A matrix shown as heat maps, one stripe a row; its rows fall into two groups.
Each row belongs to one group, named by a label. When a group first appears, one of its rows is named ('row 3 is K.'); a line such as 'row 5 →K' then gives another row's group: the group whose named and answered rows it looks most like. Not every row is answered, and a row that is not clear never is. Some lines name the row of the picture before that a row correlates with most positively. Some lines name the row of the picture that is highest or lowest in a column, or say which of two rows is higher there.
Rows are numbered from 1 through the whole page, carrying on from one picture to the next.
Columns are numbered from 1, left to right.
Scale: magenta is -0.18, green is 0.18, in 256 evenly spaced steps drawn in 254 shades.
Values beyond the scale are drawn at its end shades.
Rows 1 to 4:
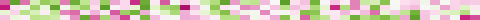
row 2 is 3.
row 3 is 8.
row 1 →3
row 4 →3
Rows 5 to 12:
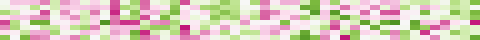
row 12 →8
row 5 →8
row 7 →8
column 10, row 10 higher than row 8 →No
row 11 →8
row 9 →3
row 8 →8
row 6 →8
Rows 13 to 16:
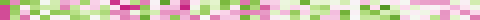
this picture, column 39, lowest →13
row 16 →3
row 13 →8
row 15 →3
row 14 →3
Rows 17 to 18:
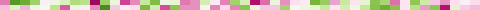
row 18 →3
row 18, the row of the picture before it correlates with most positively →16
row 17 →3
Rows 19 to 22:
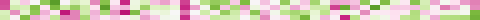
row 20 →3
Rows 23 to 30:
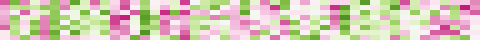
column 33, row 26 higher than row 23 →Yes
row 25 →3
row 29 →3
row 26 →3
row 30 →8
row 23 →3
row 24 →3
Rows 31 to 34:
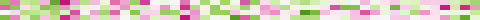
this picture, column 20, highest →32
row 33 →8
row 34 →8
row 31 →8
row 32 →3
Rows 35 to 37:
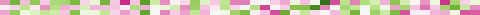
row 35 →3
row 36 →8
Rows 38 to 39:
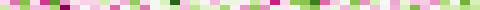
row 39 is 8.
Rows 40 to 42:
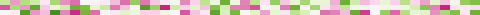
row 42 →8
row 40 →8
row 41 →3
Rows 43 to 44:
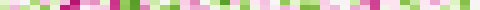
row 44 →8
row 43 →8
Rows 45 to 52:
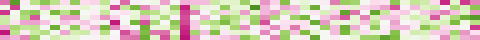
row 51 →3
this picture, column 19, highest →45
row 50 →3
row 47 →3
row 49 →8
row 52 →3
